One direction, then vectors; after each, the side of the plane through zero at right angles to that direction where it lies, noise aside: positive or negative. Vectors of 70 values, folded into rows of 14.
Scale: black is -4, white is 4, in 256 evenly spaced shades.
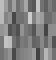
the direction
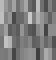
positive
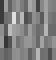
negative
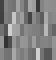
negative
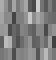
positive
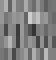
positive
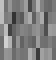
positive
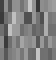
negative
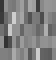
negative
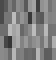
negative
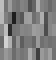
positive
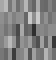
positive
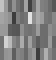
positive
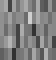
positive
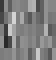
negative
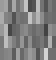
positive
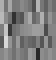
positive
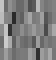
positive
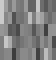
positive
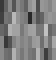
negative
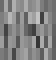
positive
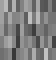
positive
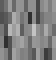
negative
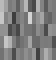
positive
